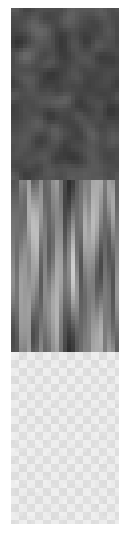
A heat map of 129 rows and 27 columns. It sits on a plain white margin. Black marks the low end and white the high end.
It is made of 3 by 1 panels. Panel 1,1: low, blotchy, faint in contrast. Panel 2,1: middling, streaked downward, strong in contrast. Panel 3,1: very high, checkered, faint in contrast.
